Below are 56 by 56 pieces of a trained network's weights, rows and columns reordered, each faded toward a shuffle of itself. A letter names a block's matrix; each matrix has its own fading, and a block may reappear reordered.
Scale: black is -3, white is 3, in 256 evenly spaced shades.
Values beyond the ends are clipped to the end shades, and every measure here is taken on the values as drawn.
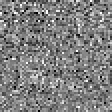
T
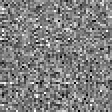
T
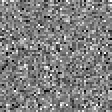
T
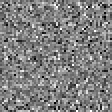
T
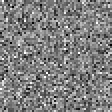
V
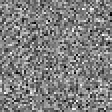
V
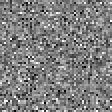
T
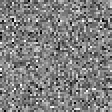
T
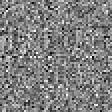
T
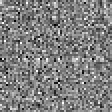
T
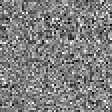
V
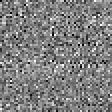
T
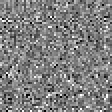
T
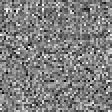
V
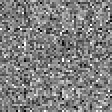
T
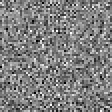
V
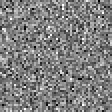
V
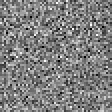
V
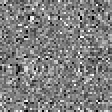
T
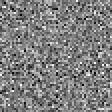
V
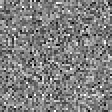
V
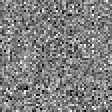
T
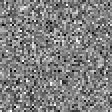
V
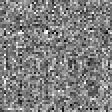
T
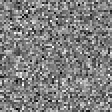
V
